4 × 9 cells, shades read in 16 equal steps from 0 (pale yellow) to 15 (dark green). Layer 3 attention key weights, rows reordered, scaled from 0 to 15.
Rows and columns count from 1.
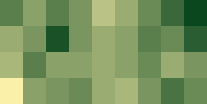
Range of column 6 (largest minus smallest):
2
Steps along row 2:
up up down down up up down up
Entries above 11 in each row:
2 2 0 0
